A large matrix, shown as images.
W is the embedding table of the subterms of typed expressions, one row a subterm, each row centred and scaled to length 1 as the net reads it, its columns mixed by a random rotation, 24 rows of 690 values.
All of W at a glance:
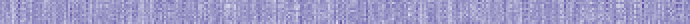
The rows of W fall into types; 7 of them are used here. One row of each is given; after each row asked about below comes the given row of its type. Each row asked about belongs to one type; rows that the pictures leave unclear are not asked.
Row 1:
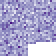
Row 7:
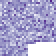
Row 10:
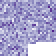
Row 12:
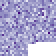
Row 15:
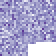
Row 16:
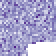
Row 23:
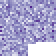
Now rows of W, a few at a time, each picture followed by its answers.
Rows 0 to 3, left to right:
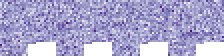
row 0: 16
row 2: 10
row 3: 15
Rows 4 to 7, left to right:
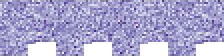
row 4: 7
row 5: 1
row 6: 1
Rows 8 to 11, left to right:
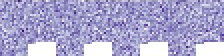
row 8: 15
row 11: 1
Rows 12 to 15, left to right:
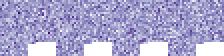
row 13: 7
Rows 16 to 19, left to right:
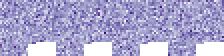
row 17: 12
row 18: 12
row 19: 15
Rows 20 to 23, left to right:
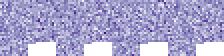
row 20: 23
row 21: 12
